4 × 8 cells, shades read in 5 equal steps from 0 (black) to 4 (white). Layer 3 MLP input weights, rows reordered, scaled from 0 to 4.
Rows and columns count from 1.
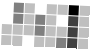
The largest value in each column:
4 3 4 4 3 4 1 3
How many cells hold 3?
18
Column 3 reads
3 3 3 4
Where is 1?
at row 2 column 7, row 3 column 7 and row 4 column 7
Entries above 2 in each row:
6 5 6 6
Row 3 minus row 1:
-1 1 0 -2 0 0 1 0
